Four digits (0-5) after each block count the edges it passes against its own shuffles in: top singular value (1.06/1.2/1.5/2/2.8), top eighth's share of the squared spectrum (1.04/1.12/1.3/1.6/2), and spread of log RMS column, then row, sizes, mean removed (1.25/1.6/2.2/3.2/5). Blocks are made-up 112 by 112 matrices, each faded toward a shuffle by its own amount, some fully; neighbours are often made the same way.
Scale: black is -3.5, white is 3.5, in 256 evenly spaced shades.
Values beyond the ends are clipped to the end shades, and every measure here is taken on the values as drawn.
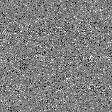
1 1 0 2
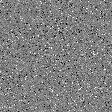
0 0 0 0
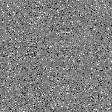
3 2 1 1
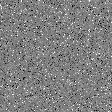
0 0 0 0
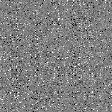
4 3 2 2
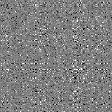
4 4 2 3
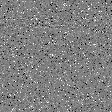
2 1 0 0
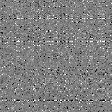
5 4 2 3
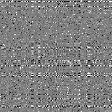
5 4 2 3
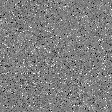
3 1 0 0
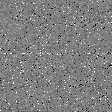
2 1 0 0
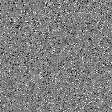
3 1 0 0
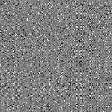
5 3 2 2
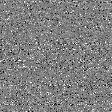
1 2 0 2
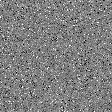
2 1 0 0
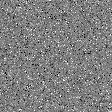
1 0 0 0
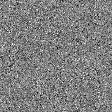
0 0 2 0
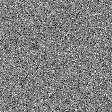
0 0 0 0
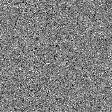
0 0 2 0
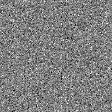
1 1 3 0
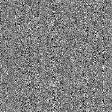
1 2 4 0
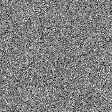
0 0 1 0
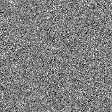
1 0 2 0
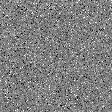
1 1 0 0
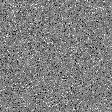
0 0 0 0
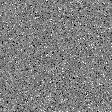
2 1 0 0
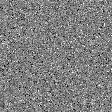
1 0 0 0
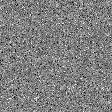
1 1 0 0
